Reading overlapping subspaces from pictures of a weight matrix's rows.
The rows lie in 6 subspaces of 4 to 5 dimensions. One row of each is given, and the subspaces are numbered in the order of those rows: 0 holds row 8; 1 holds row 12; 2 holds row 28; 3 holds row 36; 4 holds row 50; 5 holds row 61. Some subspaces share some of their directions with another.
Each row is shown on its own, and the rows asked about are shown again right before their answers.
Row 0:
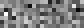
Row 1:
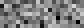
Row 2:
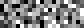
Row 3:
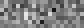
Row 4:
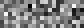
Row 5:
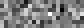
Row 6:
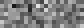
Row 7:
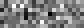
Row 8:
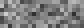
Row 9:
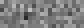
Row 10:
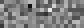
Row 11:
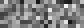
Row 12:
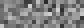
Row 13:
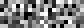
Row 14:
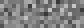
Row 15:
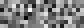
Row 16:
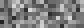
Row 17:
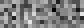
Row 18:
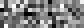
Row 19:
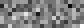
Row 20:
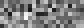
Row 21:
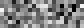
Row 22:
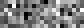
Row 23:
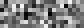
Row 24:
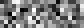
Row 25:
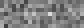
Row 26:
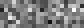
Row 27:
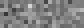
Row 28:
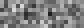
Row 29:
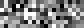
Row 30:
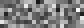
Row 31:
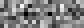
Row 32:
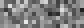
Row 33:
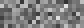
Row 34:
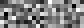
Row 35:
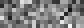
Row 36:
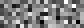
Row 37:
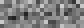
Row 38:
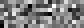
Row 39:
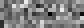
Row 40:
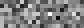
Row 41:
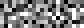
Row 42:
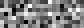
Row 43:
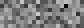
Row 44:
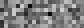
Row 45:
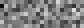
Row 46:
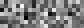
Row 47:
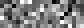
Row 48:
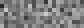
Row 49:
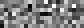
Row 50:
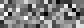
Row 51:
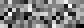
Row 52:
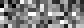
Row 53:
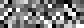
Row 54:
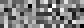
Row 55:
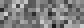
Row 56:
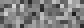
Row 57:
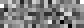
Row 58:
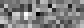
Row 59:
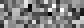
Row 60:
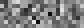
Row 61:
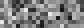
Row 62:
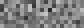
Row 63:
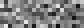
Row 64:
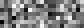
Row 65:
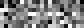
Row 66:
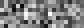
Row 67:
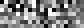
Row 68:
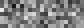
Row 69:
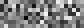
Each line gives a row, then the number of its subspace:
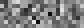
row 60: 5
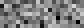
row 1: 3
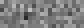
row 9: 1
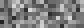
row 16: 5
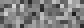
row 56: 0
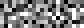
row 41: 4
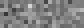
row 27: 5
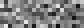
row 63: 0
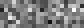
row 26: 2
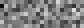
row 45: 4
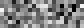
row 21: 2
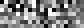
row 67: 3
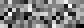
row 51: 4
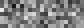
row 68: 0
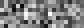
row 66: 2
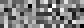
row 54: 4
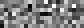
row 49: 3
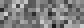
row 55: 4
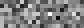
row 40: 2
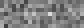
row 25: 5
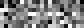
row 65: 0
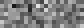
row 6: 5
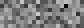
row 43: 2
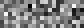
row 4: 0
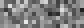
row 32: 3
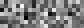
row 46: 0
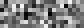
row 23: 2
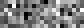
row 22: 3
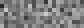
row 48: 0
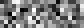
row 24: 5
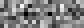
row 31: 1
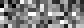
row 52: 0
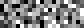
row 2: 3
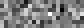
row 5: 5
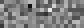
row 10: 3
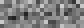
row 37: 1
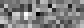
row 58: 4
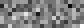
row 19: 4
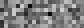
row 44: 3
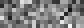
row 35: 0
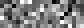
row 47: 0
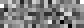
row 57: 0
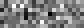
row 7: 5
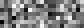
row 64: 5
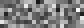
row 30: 1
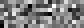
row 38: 3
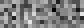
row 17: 5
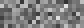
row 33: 2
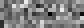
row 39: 5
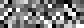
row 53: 4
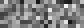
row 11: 2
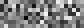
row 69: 4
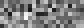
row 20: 4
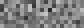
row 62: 3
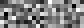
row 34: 5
